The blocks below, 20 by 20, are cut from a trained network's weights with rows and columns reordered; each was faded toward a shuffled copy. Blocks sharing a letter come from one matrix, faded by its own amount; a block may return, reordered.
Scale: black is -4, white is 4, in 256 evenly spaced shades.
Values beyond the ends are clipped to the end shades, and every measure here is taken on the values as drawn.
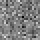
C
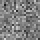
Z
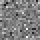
C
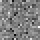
C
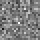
C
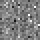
C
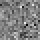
C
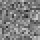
Z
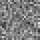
Z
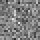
Z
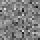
Z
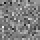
C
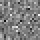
C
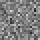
Z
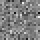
C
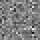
Z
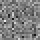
Z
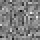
Z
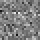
C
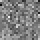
C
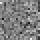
Z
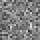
Z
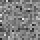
C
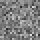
Z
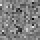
C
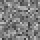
Z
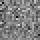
C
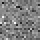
C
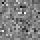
C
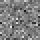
C
